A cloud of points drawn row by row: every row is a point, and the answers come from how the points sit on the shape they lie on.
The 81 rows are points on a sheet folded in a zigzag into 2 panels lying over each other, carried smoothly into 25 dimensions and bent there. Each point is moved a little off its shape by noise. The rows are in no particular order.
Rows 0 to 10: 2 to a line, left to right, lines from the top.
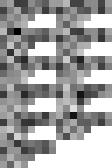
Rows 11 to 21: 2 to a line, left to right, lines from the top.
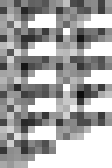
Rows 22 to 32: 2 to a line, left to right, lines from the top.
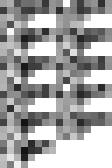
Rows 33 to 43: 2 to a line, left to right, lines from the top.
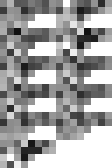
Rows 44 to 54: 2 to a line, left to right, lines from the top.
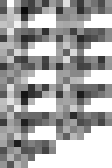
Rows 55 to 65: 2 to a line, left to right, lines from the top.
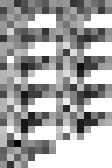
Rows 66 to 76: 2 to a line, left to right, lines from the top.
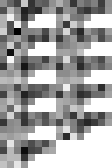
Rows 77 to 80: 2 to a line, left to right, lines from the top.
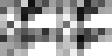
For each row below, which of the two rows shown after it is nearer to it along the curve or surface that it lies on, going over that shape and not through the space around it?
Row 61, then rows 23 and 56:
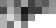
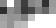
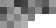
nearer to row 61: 56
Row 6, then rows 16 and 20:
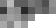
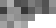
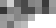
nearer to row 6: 16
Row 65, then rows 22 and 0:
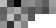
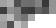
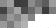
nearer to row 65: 0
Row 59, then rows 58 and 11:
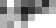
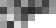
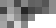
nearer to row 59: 58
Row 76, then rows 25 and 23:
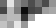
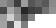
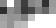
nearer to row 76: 25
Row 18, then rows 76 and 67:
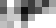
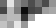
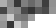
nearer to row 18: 76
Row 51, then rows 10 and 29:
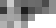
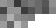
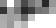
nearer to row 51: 10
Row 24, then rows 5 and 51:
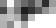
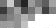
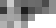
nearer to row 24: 51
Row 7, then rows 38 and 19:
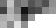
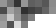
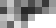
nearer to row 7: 38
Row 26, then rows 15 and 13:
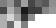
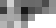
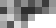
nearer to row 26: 15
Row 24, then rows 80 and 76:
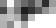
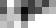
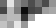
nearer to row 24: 80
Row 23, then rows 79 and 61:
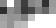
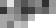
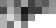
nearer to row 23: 79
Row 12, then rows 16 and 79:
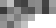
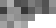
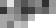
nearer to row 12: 79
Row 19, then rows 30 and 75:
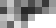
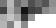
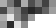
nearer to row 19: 75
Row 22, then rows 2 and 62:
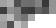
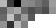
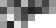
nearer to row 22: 62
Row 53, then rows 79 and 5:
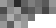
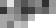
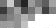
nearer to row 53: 5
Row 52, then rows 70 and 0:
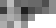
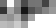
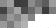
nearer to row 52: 70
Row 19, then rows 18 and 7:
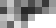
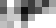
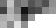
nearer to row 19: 18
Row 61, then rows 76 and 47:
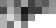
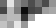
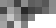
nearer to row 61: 47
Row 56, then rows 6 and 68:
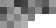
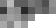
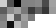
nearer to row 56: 6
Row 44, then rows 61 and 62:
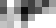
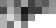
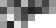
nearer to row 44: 61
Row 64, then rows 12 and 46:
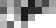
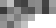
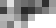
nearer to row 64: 46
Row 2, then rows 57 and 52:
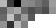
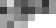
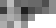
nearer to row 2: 52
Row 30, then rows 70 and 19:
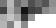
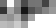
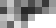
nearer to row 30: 70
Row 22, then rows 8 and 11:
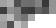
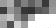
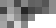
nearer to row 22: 8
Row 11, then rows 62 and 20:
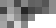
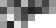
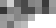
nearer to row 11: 62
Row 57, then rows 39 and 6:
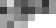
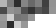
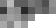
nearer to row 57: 39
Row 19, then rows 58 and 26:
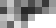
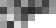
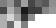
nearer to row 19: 58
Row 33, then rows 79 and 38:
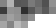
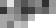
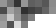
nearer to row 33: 38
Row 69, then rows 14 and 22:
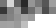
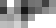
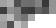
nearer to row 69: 14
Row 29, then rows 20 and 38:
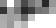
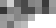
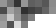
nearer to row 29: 20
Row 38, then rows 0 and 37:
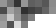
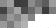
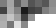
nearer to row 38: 37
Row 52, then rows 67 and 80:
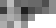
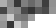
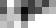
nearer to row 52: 80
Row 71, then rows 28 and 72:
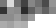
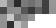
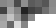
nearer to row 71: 72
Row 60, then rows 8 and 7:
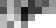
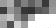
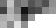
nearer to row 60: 7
